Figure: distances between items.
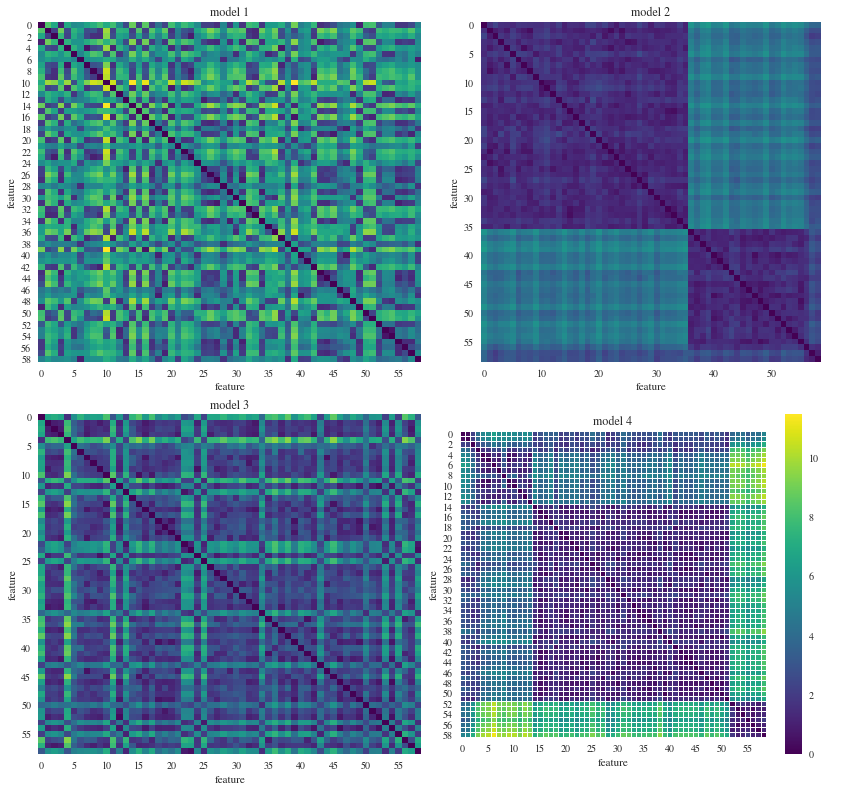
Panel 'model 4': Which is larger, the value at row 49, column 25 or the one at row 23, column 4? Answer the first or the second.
the second
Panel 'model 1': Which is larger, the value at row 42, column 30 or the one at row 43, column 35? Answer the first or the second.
the first
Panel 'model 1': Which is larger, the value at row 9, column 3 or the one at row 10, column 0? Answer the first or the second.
the first
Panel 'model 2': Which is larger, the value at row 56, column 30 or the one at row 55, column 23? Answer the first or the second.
the second
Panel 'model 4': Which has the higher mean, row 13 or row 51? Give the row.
13
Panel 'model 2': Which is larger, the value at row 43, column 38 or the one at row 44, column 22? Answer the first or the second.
the second
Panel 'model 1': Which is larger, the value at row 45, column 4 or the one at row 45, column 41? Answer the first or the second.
the first
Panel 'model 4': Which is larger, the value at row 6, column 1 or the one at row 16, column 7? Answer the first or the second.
the first
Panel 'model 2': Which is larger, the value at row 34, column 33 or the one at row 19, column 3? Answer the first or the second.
the second
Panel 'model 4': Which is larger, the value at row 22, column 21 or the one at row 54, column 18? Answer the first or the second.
the second
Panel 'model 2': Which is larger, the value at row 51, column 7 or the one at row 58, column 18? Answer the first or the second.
the first
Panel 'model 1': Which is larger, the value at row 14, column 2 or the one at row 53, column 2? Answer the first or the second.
the second
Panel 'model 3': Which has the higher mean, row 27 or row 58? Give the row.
58
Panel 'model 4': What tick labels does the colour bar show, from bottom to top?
0, 2, 4, 6, 8, 10
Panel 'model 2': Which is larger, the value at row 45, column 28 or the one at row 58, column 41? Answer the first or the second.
the first
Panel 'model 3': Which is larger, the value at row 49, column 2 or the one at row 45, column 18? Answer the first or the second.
the second
